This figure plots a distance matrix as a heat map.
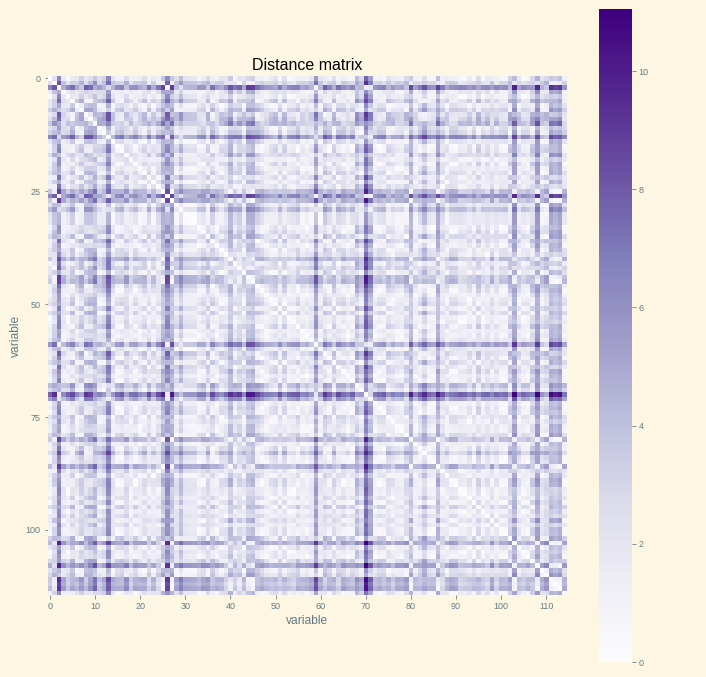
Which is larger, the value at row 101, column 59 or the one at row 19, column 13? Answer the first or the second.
the second
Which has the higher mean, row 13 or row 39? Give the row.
13
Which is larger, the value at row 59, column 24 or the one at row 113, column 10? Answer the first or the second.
the second
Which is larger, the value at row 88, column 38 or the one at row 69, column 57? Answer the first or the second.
the second
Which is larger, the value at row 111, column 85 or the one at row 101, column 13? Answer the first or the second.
the second
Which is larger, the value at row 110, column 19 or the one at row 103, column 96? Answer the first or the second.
the second
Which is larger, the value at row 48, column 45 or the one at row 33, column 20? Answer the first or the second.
the first
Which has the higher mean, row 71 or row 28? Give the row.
71
